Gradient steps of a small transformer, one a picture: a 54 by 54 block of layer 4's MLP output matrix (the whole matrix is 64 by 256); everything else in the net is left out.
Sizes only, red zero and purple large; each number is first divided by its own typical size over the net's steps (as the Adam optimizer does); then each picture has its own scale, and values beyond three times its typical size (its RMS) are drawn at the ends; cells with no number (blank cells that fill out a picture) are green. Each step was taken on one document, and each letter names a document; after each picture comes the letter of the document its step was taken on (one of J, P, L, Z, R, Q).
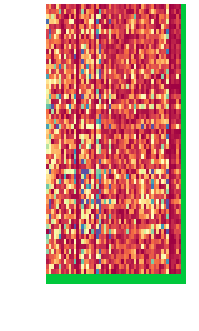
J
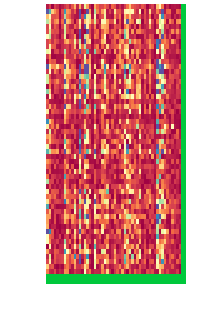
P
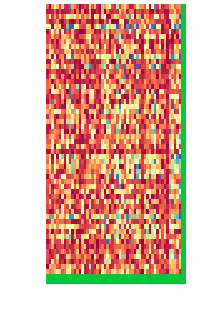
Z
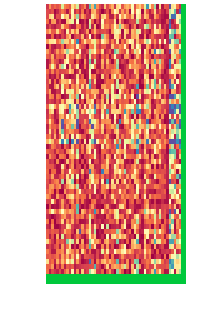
Z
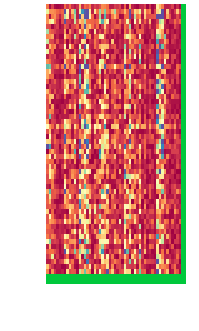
P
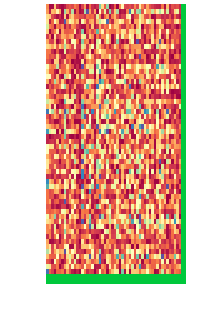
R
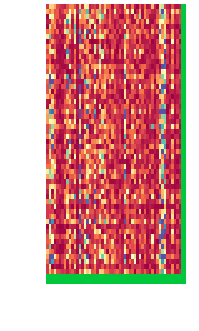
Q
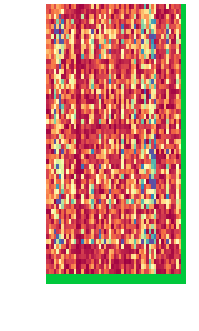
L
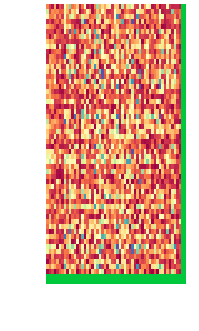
R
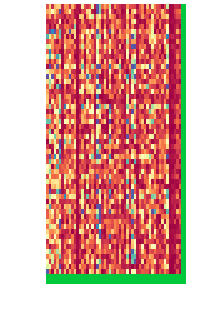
J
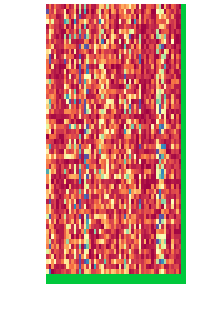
P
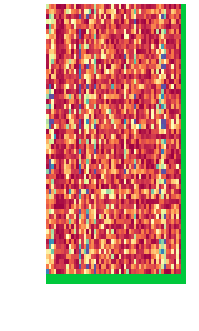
Q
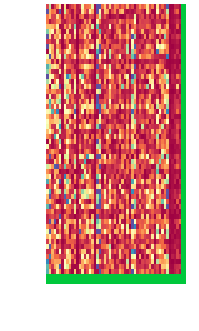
J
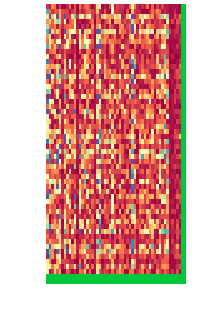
J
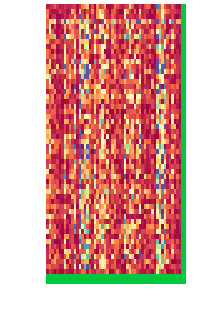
P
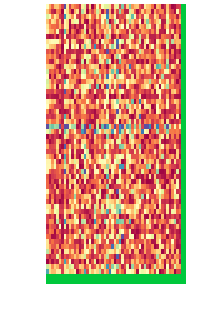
R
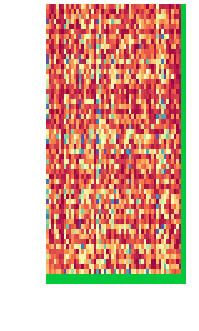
R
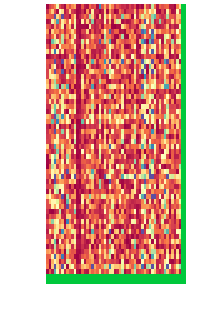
L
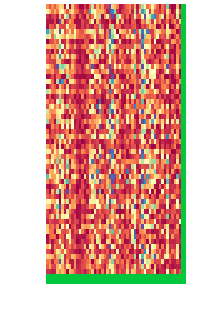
L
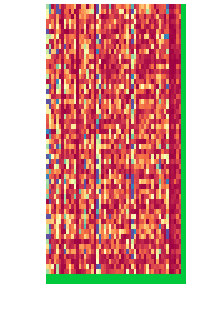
J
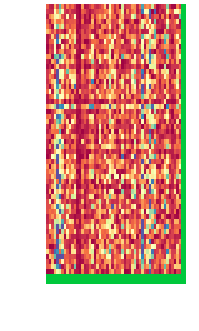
L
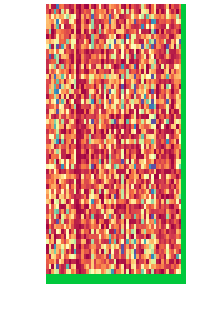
L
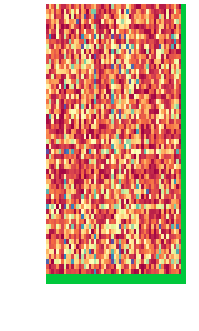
R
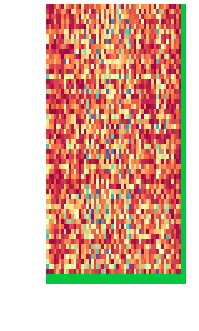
R
